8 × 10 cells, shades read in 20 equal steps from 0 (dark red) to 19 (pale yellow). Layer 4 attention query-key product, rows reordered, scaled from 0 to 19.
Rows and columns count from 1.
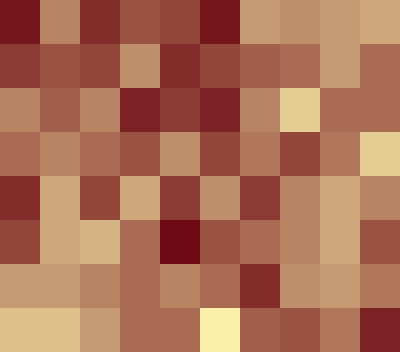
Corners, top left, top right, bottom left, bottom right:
1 13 15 2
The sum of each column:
58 86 67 62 45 57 60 77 88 72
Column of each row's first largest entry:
10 9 8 10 2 3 1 6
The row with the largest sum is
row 8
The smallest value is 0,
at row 6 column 5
